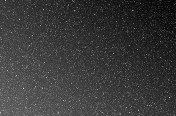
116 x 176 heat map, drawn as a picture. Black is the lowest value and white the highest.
The ninth with the highest average is the bottom left. The grain is fine, like static. Overall the values sit about 20% of the way up the scale. The halves do not mirror each other. The field climbs toward the bottom left. The ninth with the lowest average is the top right.
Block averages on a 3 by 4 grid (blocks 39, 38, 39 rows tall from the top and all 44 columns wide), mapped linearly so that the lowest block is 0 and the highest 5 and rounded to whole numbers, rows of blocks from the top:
3 2 1 0
4 3 2 1
5 4 3 2
